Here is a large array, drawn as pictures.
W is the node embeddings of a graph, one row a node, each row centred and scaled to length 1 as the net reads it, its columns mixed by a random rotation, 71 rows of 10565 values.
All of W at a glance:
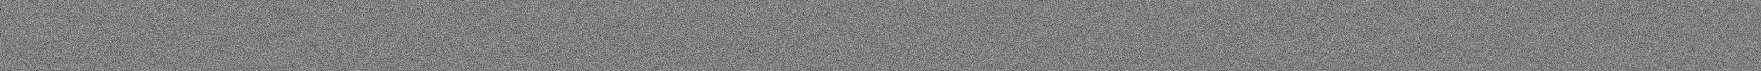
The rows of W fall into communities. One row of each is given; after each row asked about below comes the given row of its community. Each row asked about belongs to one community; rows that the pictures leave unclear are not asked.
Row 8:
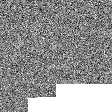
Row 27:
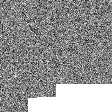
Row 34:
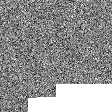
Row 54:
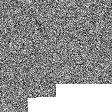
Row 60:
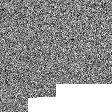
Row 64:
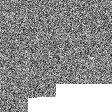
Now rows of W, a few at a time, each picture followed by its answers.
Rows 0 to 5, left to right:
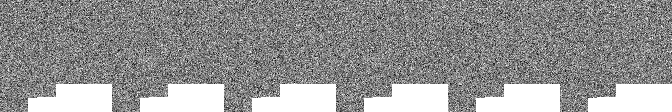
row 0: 54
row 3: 34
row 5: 60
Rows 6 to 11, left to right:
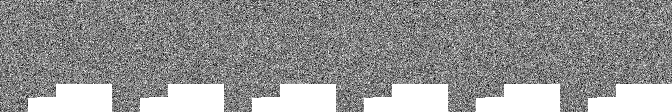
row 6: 34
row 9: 8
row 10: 8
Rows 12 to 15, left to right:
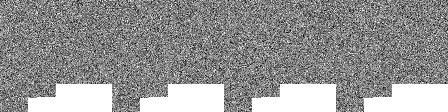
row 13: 54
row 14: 64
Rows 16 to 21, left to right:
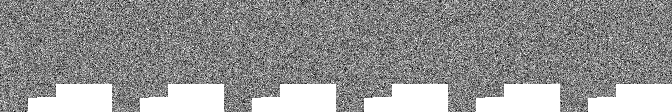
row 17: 54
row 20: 8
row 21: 54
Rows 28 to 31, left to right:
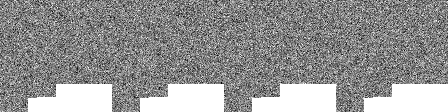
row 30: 8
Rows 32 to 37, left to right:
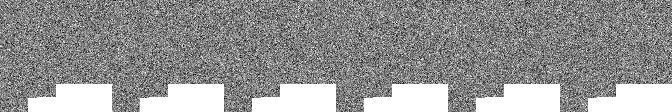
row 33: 8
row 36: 8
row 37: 64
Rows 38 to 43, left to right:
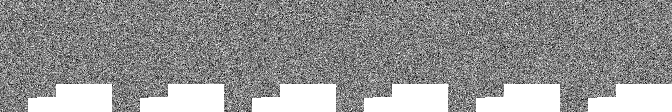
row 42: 64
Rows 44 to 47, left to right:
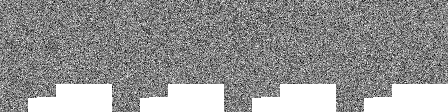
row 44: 64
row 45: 27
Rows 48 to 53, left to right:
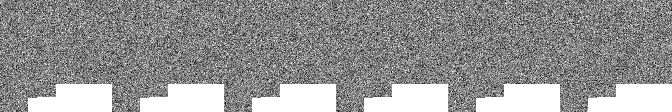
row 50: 54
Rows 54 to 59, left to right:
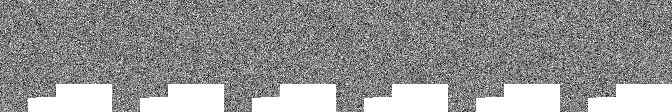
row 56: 64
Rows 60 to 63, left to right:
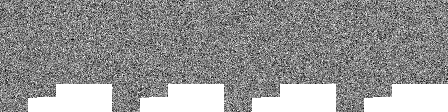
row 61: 34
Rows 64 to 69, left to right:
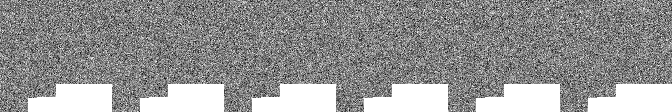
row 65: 64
